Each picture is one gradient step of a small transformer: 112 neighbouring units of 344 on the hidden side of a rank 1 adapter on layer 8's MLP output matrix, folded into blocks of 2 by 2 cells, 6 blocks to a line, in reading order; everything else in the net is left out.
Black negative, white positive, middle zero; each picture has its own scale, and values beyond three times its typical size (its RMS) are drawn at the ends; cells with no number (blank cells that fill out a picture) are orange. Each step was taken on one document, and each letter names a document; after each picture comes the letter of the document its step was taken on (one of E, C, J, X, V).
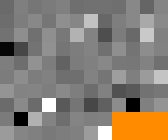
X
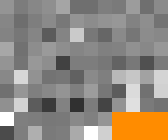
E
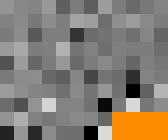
E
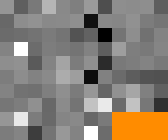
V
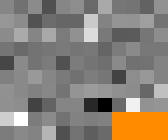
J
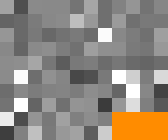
E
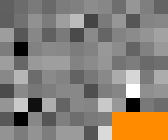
E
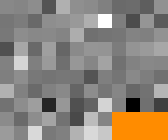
X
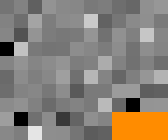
X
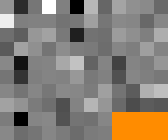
J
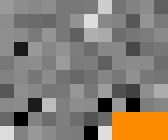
V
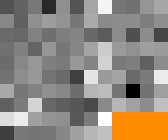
V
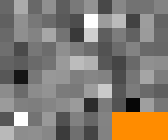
J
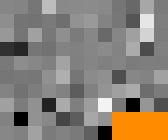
X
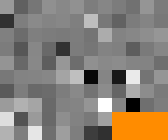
E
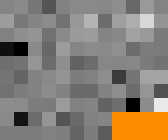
X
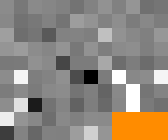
E
